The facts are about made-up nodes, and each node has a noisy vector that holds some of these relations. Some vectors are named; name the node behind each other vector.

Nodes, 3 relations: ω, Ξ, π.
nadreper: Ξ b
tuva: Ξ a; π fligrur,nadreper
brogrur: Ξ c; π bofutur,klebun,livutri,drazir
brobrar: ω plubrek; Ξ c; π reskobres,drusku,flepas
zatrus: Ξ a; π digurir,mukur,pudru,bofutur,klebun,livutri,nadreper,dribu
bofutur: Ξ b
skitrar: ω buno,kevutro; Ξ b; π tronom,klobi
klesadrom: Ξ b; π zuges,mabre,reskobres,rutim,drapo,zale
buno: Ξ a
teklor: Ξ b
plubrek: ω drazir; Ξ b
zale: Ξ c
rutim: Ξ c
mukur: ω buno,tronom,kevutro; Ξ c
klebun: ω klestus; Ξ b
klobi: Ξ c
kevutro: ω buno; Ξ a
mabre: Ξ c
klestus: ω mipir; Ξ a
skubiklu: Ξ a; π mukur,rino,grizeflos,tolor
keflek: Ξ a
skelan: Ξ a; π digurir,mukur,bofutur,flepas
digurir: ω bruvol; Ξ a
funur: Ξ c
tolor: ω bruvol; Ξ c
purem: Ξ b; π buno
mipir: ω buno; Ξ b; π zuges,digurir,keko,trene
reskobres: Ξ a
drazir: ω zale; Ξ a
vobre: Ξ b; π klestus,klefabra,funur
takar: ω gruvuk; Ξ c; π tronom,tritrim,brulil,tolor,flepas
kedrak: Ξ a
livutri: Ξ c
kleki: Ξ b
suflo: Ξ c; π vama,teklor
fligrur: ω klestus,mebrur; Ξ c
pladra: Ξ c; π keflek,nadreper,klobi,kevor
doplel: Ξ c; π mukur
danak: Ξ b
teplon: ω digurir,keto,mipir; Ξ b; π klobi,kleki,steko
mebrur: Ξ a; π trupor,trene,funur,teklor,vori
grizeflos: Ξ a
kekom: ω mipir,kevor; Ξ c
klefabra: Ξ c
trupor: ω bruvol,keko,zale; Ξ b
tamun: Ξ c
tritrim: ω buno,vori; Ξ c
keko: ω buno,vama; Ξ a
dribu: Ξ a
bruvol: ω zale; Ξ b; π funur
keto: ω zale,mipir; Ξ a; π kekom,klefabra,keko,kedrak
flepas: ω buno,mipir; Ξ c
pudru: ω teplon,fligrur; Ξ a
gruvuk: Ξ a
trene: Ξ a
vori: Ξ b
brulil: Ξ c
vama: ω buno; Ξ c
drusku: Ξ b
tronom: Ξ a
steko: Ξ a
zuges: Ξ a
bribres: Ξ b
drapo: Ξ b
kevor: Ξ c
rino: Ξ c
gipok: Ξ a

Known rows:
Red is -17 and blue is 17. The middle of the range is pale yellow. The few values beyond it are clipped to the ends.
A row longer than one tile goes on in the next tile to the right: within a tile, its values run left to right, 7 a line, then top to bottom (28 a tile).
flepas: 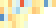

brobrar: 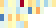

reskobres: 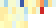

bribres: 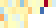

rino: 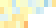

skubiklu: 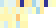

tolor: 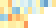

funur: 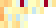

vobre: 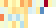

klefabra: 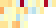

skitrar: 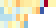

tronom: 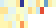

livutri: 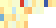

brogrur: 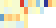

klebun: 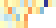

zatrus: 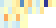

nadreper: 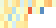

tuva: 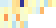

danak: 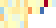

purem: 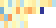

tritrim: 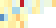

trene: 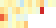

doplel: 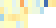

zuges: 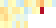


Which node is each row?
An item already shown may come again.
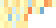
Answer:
nadreper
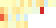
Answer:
trene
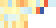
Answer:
plubrek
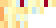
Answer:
funur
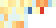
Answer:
keko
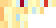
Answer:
funur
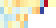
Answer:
skitrar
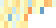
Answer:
nadreper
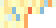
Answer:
bofutur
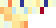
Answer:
digurir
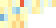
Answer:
tritrim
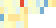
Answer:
doplel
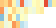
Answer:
kekom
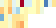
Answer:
mukur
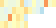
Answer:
tamun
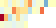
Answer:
mebrur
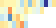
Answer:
fligrur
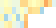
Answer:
drusku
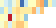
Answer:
buno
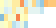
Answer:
pladra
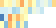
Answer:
takar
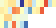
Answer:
keto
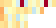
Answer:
funur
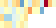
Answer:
kleki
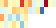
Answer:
vobre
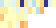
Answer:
grizeflos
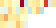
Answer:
vama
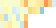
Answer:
drusku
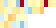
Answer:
zale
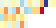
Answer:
drazir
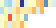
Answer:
buno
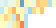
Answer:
kevutro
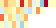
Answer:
bruvol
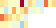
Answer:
suflo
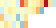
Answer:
drapo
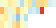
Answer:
kedrak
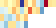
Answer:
teplon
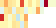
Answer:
trupor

